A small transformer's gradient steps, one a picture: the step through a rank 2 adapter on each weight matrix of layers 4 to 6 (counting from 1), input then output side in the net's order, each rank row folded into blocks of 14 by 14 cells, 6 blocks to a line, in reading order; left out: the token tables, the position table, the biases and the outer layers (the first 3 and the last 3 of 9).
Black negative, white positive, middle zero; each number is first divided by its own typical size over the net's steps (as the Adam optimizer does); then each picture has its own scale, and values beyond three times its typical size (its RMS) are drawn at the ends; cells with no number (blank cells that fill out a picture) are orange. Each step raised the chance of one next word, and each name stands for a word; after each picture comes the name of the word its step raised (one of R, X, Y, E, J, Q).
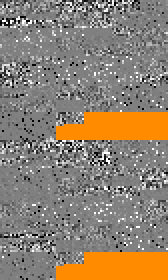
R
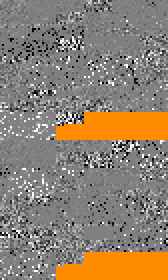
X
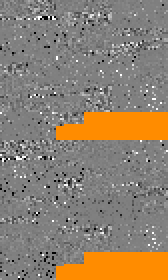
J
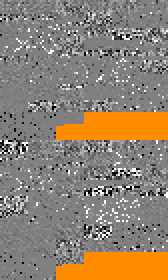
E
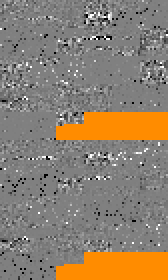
J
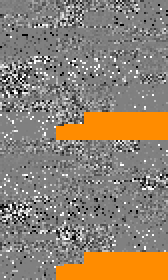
X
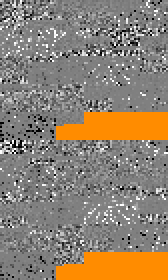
E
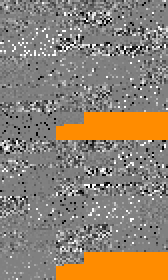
E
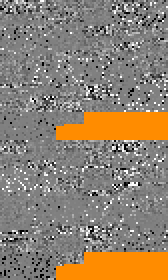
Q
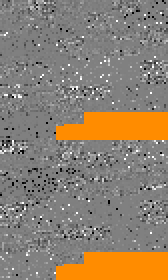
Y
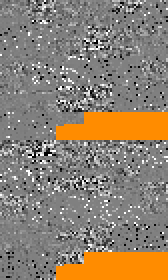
Q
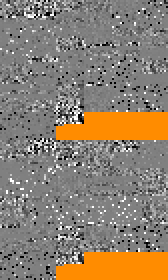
Q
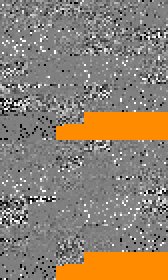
E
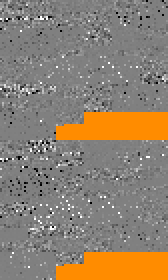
Y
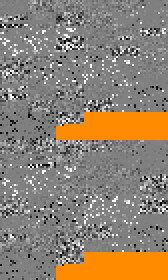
E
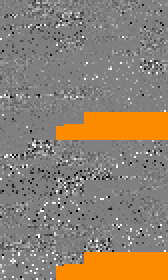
Y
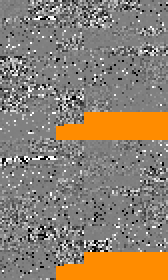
X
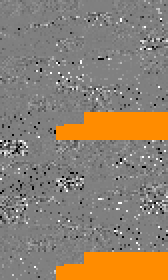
Y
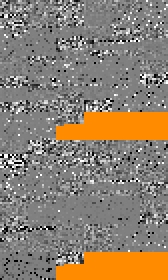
Q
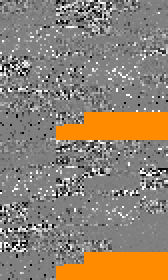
R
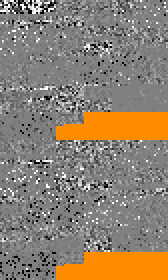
Q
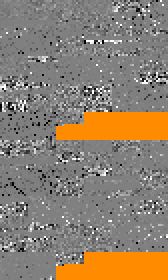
Y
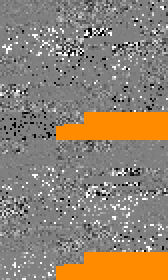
E
